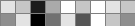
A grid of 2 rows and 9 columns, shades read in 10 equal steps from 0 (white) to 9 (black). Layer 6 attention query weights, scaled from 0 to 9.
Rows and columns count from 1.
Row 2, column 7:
0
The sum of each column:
5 3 17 8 1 8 0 3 6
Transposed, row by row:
1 4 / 2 1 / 8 9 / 3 5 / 0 1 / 2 6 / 0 0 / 1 2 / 2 4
